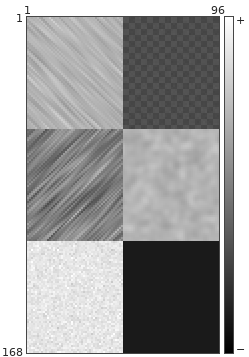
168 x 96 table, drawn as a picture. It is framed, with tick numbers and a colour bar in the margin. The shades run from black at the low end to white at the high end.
It is made of 3 by 2 panels. Panel 1,1: high, slanting down to the right, faint in contrast. Panel 1,2: low, checkered, faint in contrast. Panel 2,1: middling, slanting up to the right. Panel 2,2: high, blotchy, faint in contrast. Panel 3,1: very high, fine-grained, faint in contrast. Panel 3,2: very low, flat.
